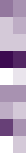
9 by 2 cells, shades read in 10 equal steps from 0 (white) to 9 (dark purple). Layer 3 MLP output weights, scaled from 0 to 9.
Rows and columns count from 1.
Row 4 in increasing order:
8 9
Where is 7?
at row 8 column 1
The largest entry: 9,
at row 4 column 1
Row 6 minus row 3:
2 2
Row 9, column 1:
0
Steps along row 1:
down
